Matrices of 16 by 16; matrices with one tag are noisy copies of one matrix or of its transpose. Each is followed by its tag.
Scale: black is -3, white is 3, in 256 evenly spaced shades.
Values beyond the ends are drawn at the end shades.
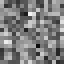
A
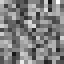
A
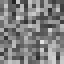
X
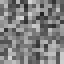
X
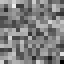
A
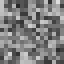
A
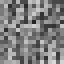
X
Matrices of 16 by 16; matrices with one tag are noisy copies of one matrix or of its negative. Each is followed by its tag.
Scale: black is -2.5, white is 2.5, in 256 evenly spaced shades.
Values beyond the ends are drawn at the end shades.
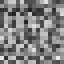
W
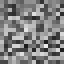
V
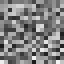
V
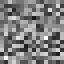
V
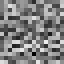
V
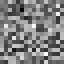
V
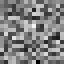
V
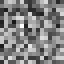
W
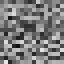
V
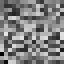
V
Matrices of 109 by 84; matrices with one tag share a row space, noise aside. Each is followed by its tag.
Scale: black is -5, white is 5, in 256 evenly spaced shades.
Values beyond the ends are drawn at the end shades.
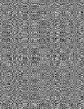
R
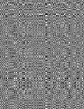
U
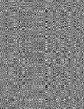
U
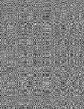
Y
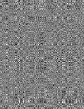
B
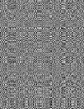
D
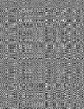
U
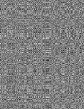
Y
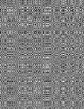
Y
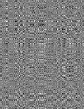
B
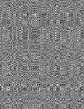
R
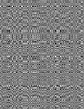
R
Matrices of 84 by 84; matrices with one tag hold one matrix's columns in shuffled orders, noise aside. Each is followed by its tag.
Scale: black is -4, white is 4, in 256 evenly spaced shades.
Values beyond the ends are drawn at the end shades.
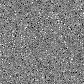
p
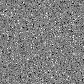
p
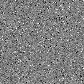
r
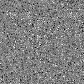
p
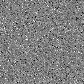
r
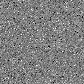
r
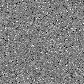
r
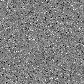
r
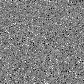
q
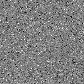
r
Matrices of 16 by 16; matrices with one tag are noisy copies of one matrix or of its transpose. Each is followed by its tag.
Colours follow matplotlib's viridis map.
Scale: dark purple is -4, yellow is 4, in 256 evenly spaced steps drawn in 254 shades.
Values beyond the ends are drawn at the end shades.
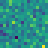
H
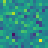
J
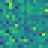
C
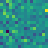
C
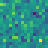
J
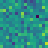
H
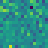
C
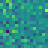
C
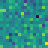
H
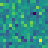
J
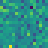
C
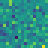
H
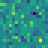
J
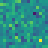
J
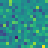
H
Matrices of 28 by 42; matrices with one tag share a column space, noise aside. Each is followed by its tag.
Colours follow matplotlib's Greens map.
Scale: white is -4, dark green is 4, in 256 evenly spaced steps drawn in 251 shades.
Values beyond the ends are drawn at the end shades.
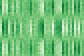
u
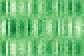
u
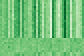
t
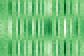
u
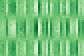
u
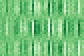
u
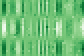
u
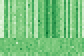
t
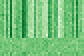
t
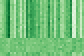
t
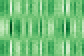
u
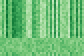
t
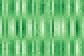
u
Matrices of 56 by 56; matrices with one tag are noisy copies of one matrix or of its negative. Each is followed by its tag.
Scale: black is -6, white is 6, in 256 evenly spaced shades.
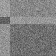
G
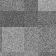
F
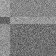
G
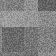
F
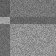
G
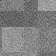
F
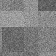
F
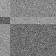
G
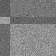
G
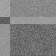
G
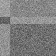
G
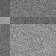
G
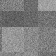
F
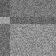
G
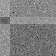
G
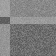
G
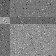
G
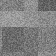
F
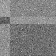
G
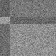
G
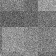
F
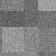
F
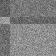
G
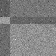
G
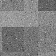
F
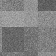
F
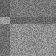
G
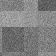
F
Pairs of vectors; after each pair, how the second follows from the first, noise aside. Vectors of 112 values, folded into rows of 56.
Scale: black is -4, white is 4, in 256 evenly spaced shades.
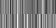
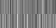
shrunk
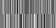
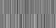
shrunk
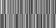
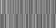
shrunk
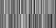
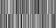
wrapped around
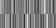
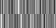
wrapped around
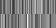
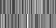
copied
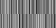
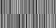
reversed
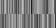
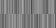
shrunk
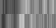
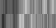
copied
